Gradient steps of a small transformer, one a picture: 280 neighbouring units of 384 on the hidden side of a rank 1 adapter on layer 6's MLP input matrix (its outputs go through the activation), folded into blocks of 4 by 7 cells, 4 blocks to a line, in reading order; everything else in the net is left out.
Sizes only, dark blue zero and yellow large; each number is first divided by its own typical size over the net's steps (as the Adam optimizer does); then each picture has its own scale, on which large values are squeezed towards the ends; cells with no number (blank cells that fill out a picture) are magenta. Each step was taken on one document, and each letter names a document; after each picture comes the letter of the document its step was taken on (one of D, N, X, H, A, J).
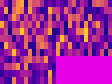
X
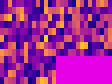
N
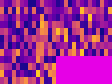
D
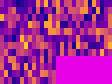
N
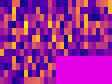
X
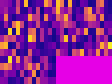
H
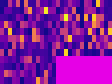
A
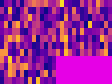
H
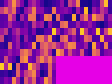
N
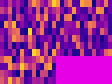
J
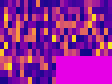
H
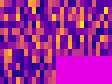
N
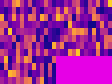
X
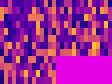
D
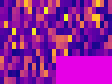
A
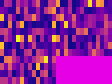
J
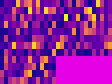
A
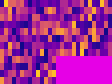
D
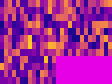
X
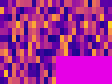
X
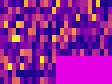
H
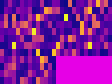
A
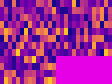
N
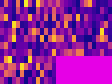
H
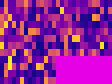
H
